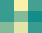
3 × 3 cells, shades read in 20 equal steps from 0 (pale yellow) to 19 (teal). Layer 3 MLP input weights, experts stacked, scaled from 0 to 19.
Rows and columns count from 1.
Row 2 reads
16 10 19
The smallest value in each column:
10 0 15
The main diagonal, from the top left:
16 10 16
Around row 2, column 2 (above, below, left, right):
0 2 16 19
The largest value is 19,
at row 2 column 3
